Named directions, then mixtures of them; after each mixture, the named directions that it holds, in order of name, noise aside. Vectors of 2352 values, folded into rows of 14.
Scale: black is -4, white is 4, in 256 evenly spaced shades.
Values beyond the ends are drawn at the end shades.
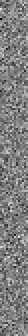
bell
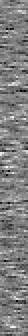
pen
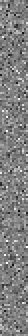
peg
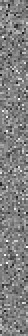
peg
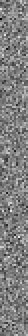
bell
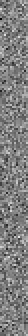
bell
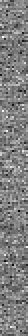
peg, pen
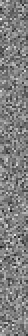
bell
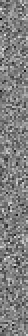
bell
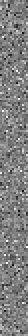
peg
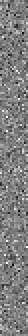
peg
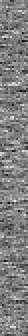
peg, pen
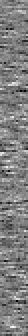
pen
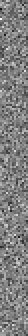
bell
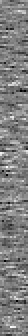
pen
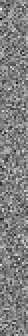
bell, peg
